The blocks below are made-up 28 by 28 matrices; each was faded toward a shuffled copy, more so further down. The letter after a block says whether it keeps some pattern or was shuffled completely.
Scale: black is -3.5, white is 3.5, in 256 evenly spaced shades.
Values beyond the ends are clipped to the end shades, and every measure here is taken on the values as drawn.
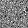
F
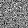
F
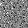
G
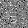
F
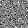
F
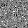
F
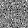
G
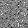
G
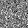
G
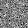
F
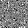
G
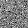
G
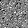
F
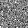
G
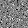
G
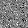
F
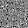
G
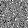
F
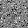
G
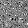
G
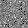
G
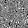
F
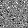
F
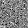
F
